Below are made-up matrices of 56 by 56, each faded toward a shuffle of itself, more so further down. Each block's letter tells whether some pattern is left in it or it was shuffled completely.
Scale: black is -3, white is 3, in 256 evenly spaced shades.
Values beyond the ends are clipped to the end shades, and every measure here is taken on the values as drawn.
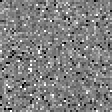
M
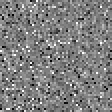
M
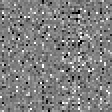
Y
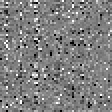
Y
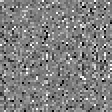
Y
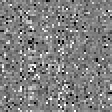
Y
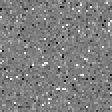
M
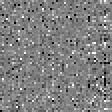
Y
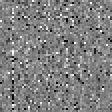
Y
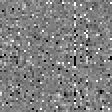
Y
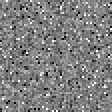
M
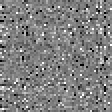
Y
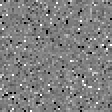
M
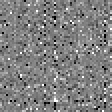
Y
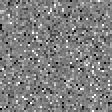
M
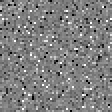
M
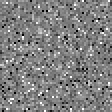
M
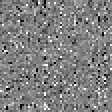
Y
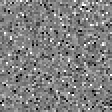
M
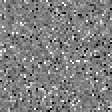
M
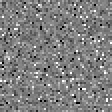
M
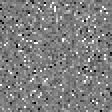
M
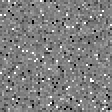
M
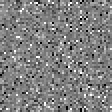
Y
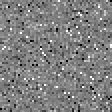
M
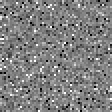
M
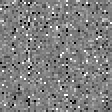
Y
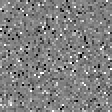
M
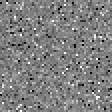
M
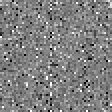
Y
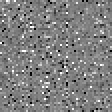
Y
